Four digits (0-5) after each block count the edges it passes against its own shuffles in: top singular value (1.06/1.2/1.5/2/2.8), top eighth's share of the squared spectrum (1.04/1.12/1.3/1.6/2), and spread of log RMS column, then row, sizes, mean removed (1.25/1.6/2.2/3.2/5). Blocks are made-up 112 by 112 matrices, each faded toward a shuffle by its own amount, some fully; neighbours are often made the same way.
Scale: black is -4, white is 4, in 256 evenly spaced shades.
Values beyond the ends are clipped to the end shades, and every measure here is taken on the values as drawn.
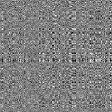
5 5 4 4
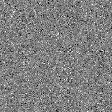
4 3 1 1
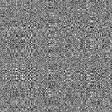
5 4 3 3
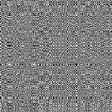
5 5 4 4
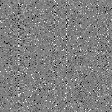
4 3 2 0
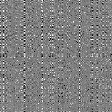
5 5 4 3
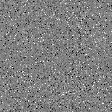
3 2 1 0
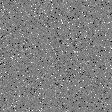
0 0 0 0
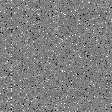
3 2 1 0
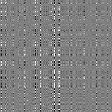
5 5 4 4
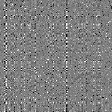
5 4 3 2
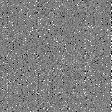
4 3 2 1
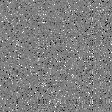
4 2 1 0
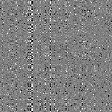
5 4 3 2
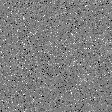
2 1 0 0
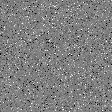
0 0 0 0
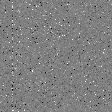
3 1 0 0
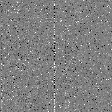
4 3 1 0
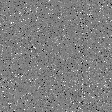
1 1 0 0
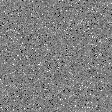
1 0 0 1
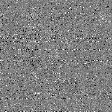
2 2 2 3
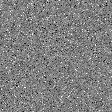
0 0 0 0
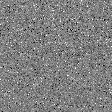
0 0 0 2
